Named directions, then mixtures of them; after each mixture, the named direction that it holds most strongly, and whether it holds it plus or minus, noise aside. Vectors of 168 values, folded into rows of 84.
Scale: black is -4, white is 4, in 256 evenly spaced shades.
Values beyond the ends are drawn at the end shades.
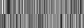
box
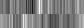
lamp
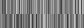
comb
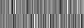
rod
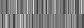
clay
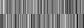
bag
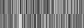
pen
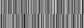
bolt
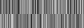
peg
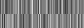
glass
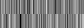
clay, minus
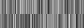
comb, plus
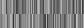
comb, minus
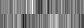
lamp, minus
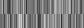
pen, plus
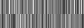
clay, plus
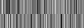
peg, plus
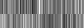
lamp, plus
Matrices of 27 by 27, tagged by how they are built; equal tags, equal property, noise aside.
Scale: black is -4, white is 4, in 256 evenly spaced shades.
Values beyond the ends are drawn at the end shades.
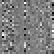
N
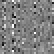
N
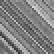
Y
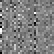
N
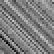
Y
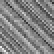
Y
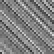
Y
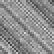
Y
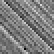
Y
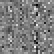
N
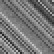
Y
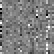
N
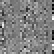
N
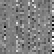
N
